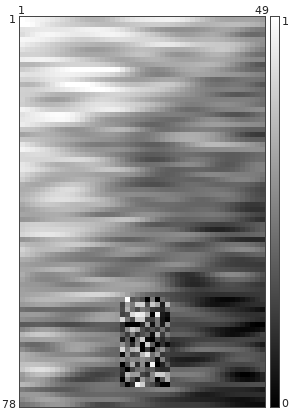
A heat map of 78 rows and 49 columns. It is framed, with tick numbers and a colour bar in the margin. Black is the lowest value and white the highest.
Mirror symmetry: none. Ninth with the highest average: top left. Odd patch: rougher, in the bottom middle. Slope: up to the top left.
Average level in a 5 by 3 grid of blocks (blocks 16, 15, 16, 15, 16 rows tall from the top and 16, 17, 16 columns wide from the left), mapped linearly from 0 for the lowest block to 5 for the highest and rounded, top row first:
543 | 432 | 421 | 320 | 310
